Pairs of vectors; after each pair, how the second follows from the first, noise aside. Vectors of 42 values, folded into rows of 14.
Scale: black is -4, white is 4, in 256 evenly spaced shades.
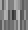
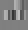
partly zeroed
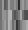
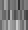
sign-scrambled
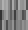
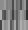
reversed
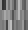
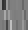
partly zeroed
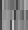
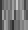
sign-scrambled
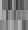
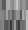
reversed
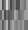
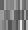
reversed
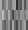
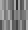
sign-scrambled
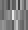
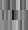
sign-scrambled
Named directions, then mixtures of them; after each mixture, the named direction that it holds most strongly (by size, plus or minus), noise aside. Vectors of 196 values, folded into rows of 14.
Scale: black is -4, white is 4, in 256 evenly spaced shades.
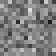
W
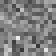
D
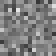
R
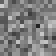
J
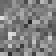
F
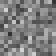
W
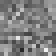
D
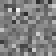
R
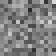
W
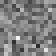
D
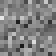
F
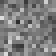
D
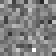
W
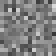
R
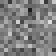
W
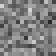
W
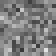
D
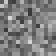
J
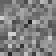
F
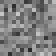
R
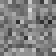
W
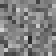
R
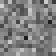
W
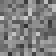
F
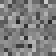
W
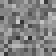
W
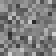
F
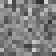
W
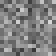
W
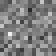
W
